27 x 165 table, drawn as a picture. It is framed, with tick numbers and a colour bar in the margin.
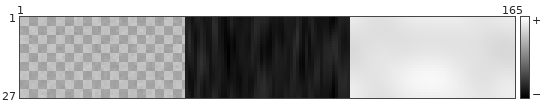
The table splits into one row of 3 panels. Panel 1,1: high, checkered. Panel 1,2: very low, streaked downward, faint in contrast. Panel 1,3: very high, smooth, faint in contrast.
